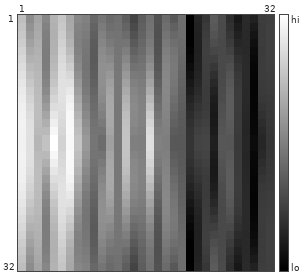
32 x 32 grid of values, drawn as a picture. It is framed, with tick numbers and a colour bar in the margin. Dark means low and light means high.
Ninth with the highest average: middle left. Mirror symmetry: top to bottom. Grain: streaks running down. Slope: up to the left.
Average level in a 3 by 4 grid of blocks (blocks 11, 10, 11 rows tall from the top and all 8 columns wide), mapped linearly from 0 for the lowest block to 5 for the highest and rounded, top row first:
4210 / 5320 / 4210
